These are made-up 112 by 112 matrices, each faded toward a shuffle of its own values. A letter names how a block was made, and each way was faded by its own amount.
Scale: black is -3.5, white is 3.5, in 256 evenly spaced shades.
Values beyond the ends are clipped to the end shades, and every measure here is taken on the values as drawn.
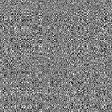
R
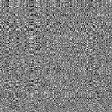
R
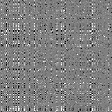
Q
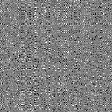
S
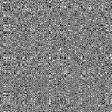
R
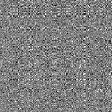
R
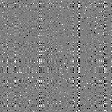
Q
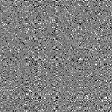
S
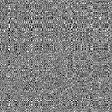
R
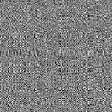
R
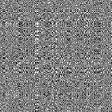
R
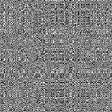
R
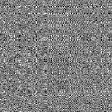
R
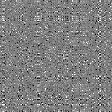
S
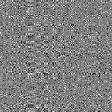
S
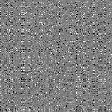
S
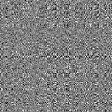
R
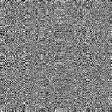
R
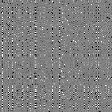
Q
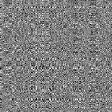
R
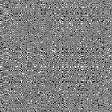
S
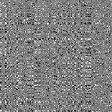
S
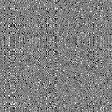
S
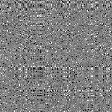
S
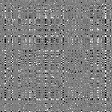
Q
